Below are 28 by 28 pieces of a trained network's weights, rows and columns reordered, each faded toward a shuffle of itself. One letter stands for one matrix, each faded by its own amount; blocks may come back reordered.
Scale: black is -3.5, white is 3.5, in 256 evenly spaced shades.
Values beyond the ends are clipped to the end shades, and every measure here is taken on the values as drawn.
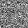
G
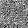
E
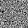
G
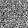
E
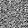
G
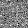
E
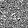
E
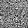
E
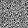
G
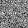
G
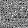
E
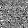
E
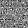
E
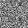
G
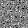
E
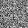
G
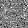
E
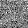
E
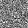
G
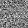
G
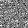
E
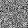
G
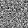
G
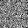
G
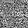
E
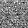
E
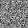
G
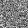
G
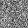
G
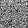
E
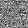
E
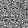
G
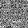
G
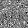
E
